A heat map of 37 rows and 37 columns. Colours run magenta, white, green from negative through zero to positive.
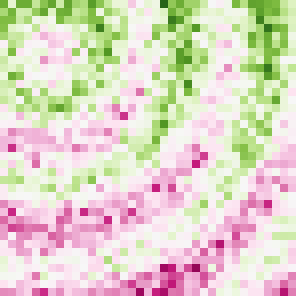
Slope: up to the top. Histogram: bell-shaped. Rings: centred on the top left.
